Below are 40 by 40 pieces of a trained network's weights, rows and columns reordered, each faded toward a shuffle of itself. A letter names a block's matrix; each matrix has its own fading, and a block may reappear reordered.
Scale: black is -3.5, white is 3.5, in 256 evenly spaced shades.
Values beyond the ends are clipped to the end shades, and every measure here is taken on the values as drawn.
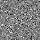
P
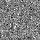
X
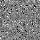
P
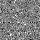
P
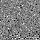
P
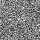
X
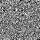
X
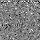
P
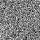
X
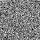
X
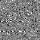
P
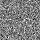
X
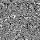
P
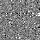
P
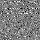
P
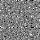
P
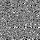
P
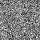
X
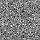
P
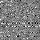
P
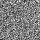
X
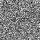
X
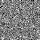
X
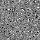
P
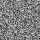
X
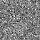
X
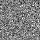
X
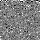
P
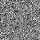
X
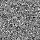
X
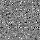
P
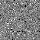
P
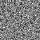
X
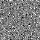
P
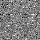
P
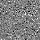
P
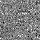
P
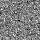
X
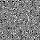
P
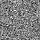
X
